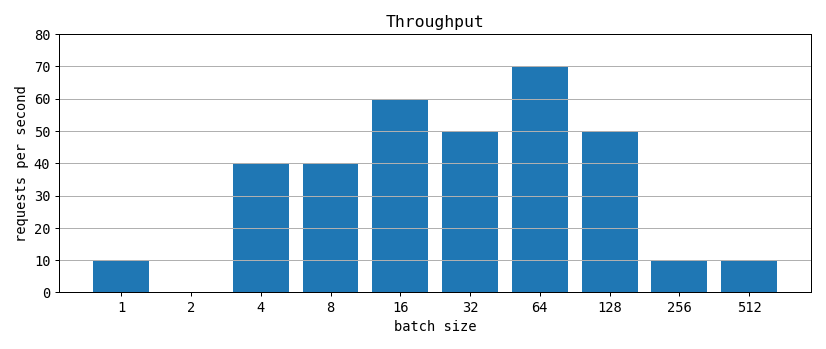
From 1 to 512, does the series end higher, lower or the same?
the same
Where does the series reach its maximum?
64
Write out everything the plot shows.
Title: Throughput
x-axis: batch size, ticks 1 2 4 8 16 32 64 128 256 512
y-axis: requests per second, ticks 0 10 20 30 40 50 60 70 80
Values:
10 0 40 40 60 50 70 50 10 10
